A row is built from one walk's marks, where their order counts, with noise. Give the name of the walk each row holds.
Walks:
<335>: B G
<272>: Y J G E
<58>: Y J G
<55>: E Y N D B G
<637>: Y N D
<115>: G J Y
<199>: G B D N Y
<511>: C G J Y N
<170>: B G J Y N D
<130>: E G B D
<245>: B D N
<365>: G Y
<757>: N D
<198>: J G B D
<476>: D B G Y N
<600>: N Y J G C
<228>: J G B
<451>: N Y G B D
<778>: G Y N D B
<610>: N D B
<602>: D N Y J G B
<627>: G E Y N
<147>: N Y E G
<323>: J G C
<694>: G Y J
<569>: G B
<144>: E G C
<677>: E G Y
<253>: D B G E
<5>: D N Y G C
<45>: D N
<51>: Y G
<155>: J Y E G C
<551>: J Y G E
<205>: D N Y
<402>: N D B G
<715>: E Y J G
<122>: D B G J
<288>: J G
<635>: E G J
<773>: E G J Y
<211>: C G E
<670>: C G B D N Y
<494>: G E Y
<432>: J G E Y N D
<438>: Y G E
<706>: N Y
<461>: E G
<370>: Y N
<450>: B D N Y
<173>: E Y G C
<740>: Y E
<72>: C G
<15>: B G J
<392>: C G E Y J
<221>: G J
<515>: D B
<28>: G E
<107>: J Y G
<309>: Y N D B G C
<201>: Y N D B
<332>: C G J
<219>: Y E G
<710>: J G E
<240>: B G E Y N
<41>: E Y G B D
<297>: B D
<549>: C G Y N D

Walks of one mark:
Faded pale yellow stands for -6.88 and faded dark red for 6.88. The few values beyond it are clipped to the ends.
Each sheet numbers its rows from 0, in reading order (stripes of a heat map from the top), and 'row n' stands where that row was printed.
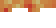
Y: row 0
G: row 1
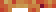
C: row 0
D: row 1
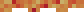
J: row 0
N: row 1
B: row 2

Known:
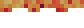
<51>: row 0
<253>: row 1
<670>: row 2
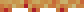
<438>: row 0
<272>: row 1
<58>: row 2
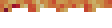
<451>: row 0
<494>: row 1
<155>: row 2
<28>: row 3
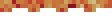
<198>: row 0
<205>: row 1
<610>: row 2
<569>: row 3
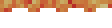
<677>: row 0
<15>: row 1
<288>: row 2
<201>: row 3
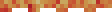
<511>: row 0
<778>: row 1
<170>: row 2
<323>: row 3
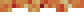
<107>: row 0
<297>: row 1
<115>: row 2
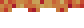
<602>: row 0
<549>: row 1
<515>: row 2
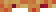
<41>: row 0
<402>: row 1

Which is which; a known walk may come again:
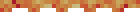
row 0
<198>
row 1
<201>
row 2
<637>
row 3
<55>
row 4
<144>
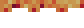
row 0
<757>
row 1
<476>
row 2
<438>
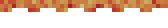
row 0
<205>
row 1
<332>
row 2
<107>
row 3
<773>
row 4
<211>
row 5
<288>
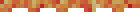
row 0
<15>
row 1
<461>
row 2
<335>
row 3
<627>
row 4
<710>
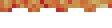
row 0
<130>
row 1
<228>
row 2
<72>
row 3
<309>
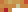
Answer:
<219>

